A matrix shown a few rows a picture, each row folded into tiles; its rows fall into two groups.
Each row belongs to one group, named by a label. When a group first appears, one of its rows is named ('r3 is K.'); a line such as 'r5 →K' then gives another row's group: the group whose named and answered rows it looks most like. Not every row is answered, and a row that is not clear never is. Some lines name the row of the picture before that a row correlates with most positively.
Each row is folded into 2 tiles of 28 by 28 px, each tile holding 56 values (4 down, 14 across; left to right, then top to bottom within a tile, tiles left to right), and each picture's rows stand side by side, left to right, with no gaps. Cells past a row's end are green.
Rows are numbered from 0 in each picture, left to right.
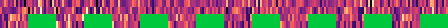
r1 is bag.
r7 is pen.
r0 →pen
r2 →bag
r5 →bag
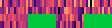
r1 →pen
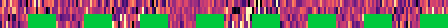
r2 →bag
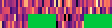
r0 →bag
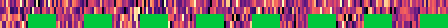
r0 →bag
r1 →bag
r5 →pen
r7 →pen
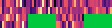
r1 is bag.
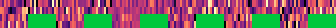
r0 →pen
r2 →pen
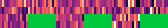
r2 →bag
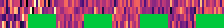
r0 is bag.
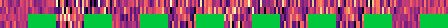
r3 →pen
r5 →pen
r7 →pen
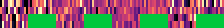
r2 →pen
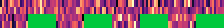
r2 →bag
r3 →bag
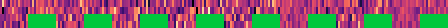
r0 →pen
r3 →pen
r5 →bag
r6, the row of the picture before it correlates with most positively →2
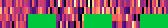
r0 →bag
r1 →pen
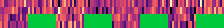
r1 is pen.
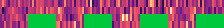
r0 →pen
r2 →pen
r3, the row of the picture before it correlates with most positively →1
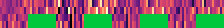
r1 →pen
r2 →pen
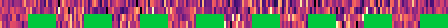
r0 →bag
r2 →pen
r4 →bag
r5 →bag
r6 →bag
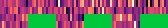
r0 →bag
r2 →bag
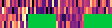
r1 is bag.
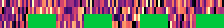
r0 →pen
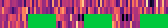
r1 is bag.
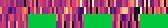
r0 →pen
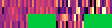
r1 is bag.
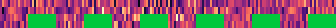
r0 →pen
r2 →bag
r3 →bag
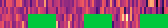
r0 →bag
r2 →pen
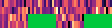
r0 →pen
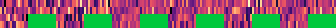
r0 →bag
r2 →pen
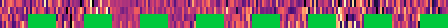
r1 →pen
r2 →pen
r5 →pen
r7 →bag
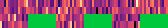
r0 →bag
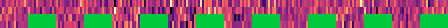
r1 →bag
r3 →pen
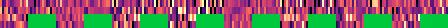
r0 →bag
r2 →bag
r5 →bag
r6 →pen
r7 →bag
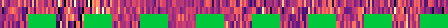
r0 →pen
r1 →pen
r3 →pen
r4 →bag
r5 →pen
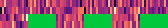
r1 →pen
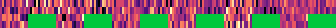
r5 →bag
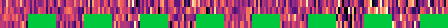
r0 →bag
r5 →bag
